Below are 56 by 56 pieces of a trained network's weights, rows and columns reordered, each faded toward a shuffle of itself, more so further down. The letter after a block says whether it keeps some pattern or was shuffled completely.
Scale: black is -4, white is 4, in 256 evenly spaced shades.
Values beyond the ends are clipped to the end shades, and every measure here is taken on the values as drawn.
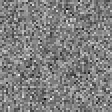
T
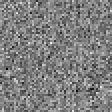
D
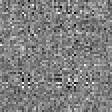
D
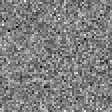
T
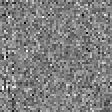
D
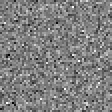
T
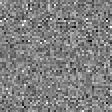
D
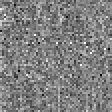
D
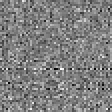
D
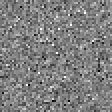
T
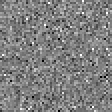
D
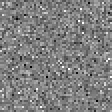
T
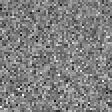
T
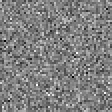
T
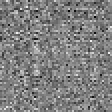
D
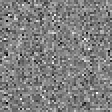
D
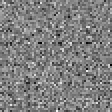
D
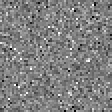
T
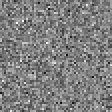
T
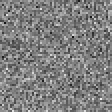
T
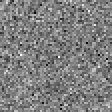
T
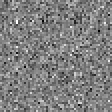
D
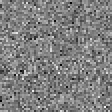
D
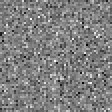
T
